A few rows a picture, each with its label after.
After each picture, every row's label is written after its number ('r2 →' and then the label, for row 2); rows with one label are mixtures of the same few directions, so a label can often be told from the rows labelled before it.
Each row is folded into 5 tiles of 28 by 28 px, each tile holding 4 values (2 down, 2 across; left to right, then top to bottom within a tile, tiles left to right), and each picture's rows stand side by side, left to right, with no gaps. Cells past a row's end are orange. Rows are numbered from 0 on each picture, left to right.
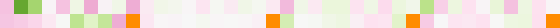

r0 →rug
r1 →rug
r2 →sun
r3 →sun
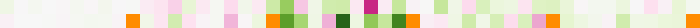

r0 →sun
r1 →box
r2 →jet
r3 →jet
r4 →jet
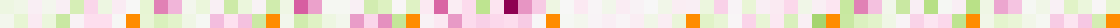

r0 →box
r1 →rug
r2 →rug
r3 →sun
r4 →jet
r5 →jet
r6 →rug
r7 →rug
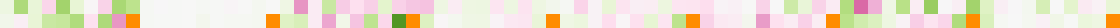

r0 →jet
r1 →jet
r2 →jet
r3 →sun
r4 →jet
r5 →jet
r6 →rug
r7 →rug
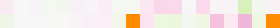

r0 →sun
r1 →rug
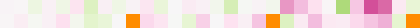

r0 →box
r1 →jet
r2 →sun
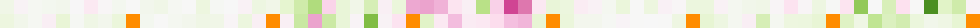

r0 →jet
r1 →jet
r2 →box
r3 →sun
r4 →rug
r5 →jet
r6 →sun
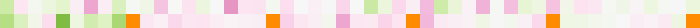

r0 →jet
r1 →sun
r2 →jet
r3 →rug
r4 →rug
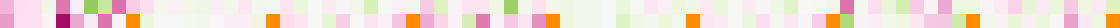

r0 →jet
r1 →sun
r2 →jet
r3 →jet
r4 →jet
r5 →jet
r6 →sun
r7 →box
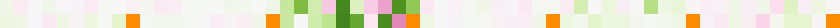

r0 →jet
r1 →rug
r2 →jet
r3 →sun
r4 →sun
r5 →box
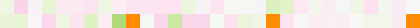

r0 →jet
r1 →box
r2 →sun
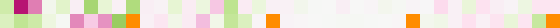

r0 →rug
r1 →box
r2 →rug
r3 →jet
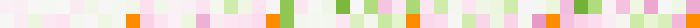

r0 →box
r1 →jet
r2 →rug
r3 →jet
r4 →rug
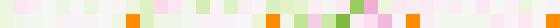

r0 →rug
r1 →rug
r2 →box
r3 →rug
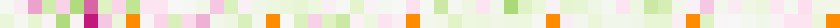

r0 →box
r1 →box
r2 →box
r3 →sun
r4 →sun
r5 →sun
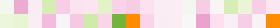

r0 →jet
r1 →jet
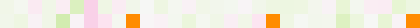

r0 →box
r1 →jet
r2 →jet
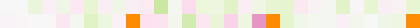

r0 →box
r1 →jet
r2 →rug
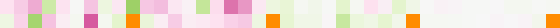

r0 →box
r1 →sun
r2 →jet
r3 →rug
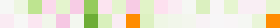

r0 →box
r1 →rug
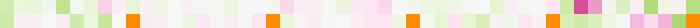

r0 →rug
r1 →jet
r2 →sun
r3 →box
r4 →rug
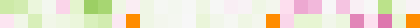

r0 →sun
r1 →jet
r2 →rug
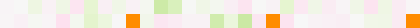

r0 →box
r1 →rug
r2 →sun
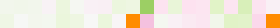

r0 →jet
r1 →sun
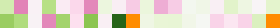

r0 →jet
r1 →rug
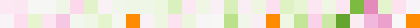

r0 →box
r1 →box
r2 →box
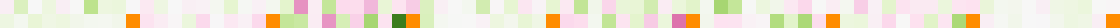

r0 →sun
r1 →jet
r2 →jet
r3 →rug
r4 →jet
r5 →rug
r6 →jet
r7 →sun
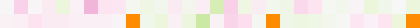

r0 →sun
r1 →box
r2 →rug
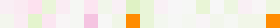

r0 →box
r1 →rug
